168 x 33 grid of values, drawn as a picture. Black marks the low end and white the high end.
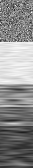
The table splits into 4 rows of 1 panel. Panel 1,1: middling, fine-grained, strong in contrast. Panel 2,1: very high, streaked across, faint in contrast. Panel 3,1: middling, streaked across, strong in contrast. Panel 4,1: low, streaked across.
